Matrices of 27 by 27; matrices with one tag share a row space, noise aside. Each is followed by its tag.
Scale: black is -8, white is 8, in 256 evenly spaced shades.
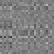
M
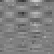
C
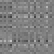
M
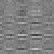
C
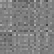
M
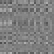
M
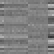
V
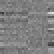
V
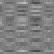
C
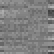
V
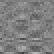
C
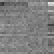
V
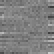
V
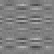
C
